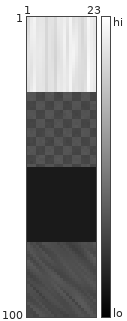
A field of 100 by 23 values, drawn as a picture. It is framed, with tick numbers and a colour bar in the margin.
The table splits into 4 rows of 1 panel. Panel 1,1: very high, streaked downward, faint in contrast. Panel 2,1: low, checkered, faint in contrast. Panel 3,1: very low, flat. Panel 4,1: low, slanting down to the right, faint in contrast.
